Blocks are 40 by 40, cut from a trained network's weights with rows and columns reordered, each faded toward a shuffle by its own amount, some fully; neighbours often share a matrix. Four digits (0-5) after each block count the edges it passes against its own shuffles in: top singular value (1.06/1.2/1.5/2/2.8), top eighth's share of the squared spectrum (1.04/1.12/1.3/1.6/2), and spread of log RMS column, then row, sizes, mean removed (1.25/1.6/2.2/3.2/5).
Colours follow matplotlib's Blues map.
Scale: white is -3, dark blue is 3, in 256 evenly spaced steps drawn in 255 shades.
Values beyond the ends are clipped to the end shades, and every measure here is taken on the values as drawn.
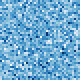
0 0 0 0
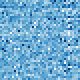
2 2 1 0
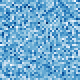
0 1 0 0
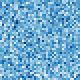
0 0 0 0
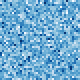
0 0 0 0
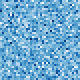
0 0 0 0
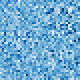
3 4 2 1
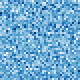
0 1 0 0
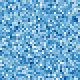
0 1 0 0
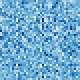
3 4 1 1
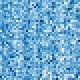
2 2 0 2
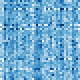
3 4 0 3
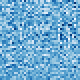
3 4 2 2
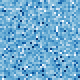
0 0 0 0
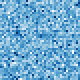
0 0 0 0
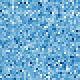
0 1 0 0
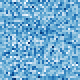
2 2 1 0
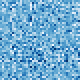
3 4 2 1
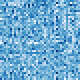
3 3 2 1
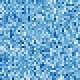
2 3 1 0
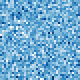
1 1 0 0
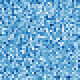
0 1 0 0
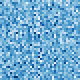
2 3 1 0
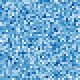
1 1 0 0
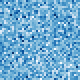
1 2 0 0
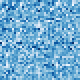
3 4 1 2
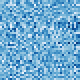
3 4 2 2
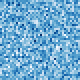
1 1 0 0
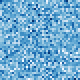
2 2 0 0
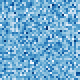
2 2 0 0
